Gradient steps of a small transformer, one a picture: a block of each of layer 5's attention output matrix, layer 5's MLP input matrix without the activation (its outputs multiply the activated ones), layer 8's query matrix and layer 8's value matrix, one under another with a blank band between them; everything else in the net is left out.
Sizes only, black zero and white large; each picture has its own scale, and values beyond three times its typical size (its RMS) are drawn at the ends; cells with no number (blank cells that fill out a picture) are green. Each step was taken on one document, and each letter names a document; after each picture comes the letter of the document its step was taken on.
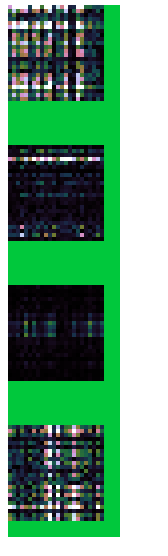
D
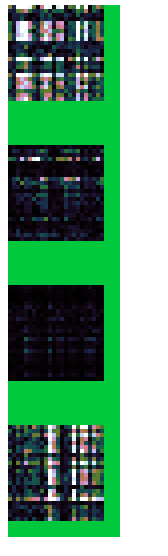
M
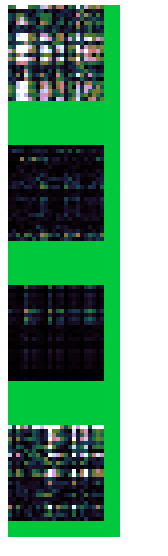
M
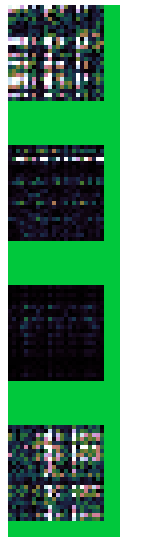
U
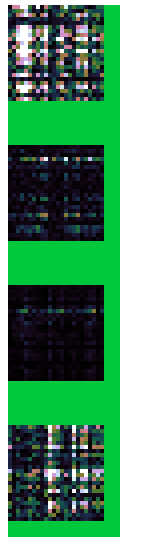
M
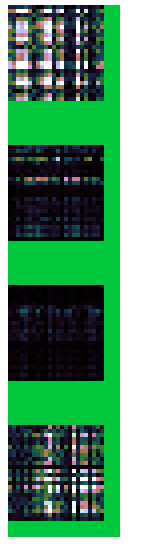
U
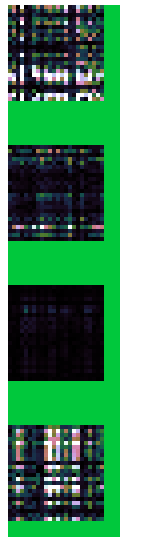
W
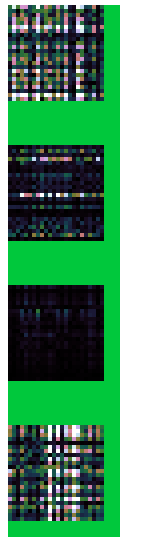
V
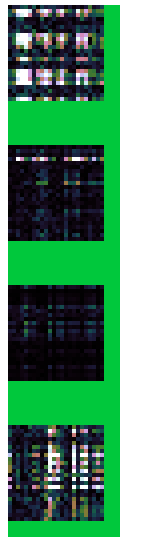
M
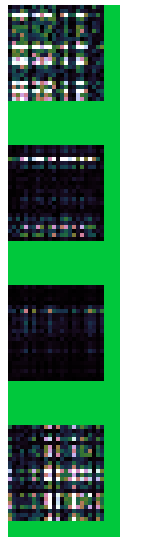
D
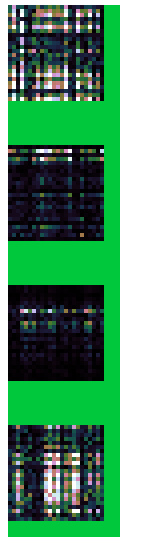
W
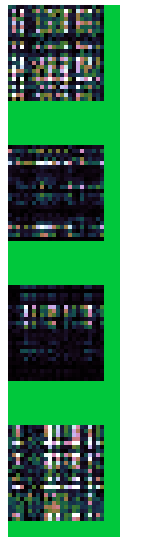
W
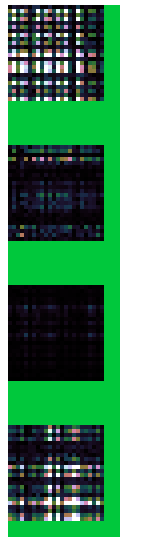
V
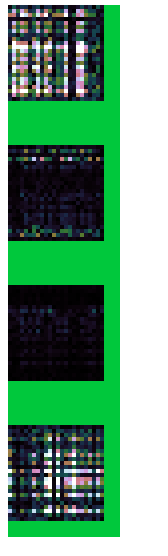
D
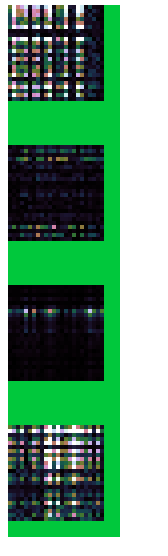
D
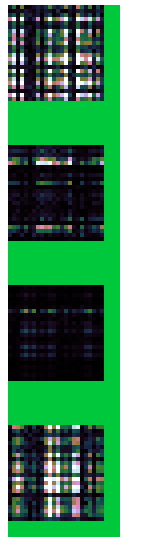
W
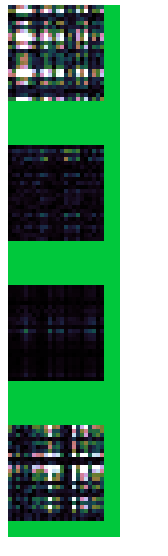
M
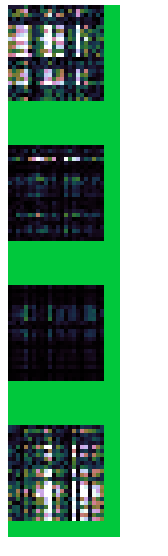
U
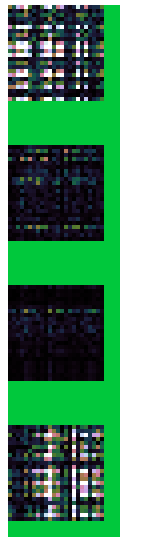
U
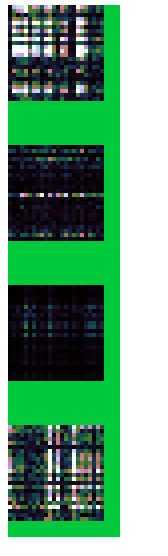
V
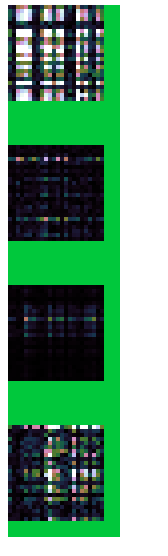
M
